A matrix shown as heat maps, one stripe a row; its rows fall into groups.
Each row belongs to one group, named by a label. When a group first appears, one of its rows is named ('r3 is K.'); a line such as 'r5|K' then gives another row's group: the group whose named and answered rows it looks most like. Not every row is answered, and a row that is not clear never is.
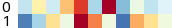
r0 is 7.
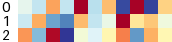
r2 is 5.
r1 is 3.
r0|7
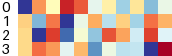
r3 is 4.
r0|7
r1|5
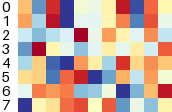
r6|4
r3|4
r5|3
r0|5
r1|5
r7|7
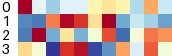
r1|7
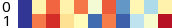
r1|4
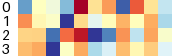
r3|3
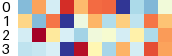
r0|7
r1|5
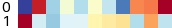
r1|5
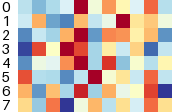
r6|5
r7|5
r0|3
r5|5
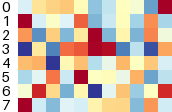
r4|3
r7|5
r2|5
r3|7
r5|7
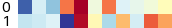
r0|7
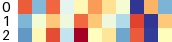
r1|7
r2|7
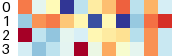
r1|4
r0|5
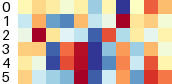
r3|3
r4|3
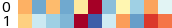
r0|5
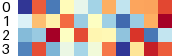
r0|4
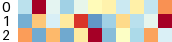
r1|4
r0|4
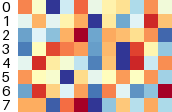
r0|3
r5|5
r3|7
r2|3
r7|3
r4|4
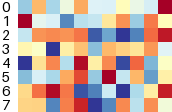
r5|7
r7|3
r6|4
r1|5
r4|7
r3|3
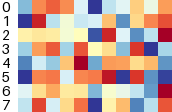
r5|7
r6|4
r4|3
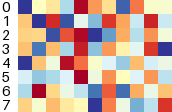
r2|3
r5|3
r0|7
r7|4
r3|5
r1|5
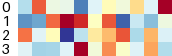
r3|3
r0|4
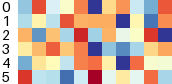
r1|7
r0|4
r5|5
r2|5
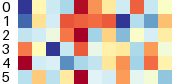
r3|3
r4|5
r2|7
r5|3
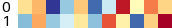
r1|4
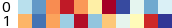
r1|5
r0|7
